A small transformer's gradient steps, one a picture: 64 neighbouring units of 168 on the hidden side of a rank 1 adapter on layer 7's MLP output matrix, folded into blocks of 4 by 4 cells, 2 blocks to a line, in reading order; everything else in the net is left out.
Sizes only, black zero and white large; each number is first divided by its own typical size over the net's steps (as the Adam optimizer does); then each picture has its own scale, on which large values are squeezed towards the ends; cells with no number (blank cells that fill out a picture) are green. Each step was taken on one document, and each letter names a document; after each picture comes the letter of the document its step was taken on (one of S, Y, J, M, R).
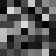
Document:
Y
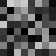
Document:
Y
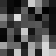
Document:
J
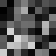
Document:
J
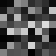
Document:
J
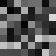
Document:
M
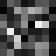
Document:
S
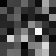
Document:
J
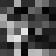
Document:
J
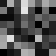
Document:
M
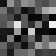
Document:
Y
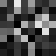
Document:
S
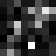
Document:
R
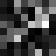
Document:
R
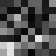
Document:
M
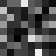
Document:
M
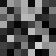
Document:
Y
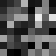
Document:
M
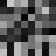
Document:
Y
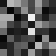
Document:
Y
